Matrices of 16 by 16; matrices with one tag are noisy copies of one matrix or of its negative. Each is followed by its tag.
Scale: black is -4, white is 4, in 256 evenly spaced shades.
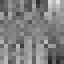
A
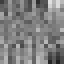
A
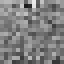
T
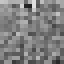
T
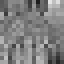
A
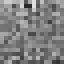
T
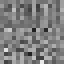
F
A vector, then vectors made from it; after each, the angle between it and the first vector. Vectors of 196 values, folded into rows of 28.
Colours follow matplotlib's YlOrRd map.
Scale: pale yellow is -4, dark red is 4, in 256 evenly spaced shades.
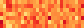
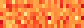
nearly parallel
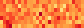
partly opposed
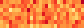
orthogonal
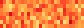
partly opposed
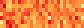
nearly opposite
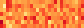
nearly parallel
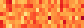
nearly parallel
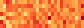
nearly parallel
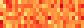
nearly parallel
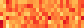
nearly parallel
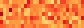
partly aligned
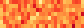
partly opposed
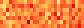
partly aligned
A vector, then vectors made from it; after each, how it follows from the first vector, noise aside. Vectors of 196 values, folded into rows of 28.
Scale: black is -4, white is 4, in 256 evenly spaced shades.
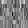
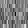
reversed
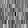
reversed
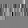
partly zeroed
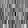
reversed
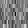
reversed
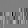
partly zeroed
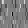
partly zeroed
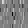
partly zeroed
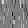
partly zeroed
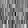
reversed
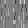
partly zeroed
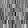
reversed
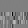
partly zeroed
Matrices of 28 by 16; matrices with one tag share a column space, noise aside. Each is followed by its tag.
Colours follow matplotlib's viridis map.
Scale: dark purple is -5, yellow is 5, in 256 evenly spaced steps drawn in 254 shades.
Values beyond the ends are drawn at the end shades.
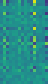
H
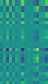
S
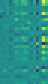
H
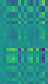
S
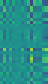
S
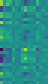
S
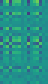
H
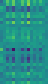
S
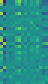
H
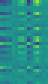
H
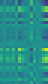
S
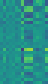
S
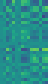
S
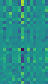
S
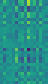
S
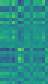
S
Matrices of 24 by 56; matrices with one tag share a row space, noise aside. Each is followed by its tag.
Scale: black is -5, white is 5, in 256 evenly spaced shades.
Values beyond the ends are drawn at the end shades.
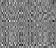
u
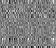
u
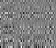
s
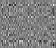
u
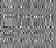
s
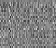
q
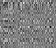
s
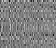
q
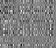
s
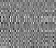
q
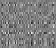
u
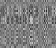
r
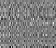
q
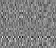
u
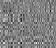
s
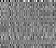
q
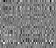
s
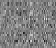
r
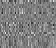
u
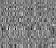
u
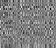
s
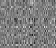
r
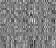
r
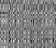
q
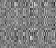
r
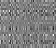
q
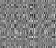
r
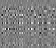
u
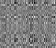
r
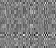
r
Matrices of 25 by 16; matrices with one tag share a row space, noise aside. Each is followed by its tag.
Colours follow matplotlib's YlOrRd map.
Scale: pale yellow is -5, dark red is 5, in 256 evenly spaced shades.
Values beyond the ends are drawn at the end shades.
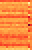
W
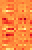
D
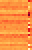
W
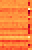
W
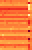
W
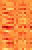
D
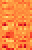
D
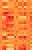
D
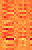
D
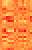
D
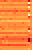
W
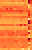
W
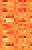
D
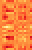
D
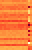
W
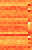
W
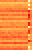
W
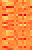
D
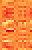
D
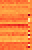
W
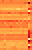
W
